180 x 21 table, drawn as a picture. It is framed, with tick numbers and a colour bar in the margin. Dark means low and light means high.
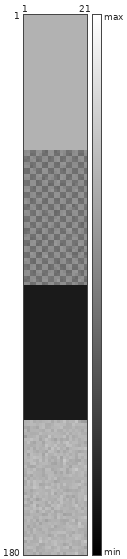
It is made of 4 by 1 panels. Panel 1,1: high, flat. Panel 2,1: middling, checkered. Panel 3,1: very low, flat. Panel 4,1: high, fine-grained, faint in contrast.
